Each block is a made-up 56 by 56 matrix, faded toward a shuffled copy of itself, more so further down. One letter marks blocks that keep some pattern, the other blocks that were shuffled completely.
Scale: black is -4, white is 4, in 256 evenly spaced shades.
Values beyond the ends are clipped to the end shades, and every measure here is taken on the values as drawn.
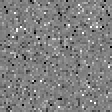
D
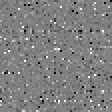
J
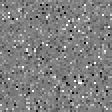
D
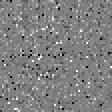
J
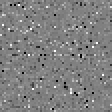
J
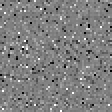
J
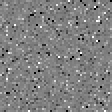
D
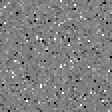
D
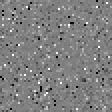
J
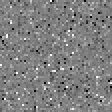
D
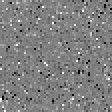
D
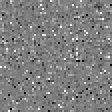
J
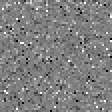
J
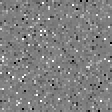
D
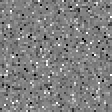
D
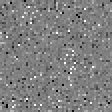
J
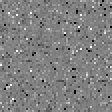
D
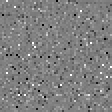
J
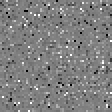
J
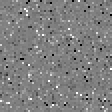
D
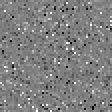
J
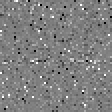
J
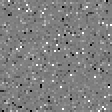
D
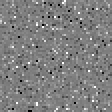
D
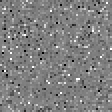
D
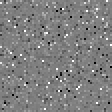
D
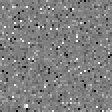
D
